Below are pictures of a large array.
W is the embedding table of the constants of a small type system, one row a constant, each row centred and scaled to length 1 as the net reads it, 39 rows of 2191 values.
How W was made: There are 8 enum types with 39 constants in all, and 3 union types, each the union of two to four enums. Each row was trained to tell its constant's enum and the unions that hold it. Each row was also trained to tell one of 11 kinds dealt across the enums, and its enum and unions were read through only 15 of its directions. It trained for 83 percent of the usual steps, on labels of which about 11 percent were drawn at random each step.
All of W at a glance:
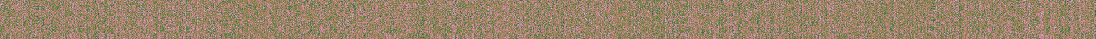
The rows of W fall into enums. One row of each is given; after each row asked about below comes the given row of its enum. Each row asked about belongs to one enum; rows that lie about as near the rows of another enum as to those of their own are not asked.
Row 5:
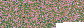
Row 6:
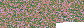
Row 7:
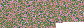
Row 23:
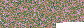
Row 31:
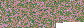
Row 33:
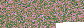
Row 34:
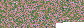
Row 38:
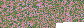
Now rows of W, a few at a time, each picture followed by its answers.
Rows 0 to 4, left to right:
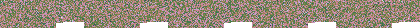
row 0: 31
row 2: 34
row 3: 6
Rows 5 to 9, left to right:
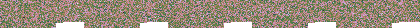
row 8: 38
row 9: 6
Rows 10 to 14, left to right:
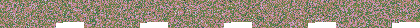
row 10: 34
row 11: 31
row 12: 34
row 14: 31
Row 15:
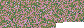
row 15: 5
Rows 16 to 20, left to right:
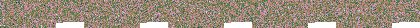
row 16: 34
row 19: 7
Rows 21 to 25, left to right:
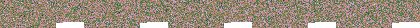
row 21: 23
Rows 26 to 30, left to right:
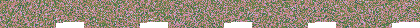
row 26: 31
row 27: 6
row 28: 31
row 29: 6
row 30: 6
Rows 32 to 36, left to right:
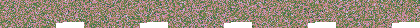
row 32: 5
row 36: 38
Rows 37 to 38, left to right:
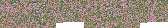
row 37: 34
